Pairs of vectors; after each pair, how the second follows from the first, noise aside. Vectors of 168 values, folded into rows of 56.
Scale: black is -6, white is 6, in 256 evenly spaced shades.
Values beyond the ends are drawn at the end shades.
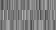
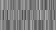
negated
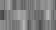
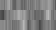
copied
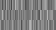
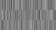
shrunk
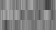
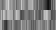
scaled up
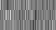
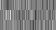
copied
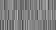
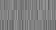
shrunk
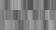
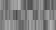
copied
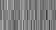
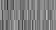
negated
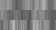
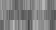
copied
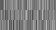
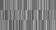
copied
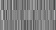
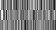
scaled up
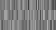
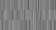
shrunk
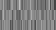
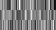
scaled up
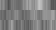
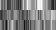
scaled up
